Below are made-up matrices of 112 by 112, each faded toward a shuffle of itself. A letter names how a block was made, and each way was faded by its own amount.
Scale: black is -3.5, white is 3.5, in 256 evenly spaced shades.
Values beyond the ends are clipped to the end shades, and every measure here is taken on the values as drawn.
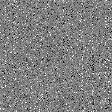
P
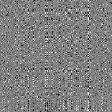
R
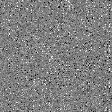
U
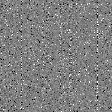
U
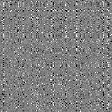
R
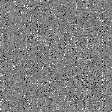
U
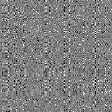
R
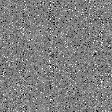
U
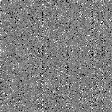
U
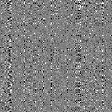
R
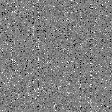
U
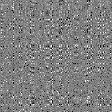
R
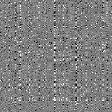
R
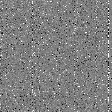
U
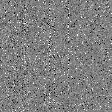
P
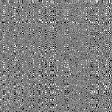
R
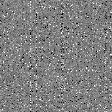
U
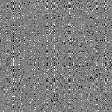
R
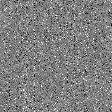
P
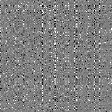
R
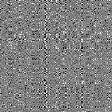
R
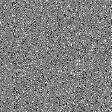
P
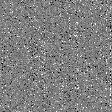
P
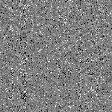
U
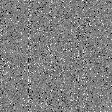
P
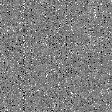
U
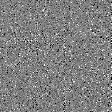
U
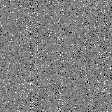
U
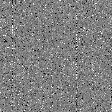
P
